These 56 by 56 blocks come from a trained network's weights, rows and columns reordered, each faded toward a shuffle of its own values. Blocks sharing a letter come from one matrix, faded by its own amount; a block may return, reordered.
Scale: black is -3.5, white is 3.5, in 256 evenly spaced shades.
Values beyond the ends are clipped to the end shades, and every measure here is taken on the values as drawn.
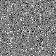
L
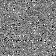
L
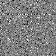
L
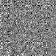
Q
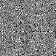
Q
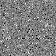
L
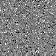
L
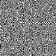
Q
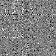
Q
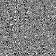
Q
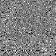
Q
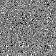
L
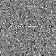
L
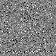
L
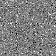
L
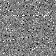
L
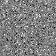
L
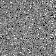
L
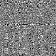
Q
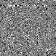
Q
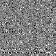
Q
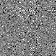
L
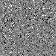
L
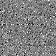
L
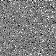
L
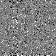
L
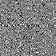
L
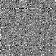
Q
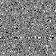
L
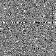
Q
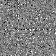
L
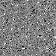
L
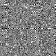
Q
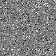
L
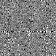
Q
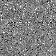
L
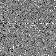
L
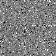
L
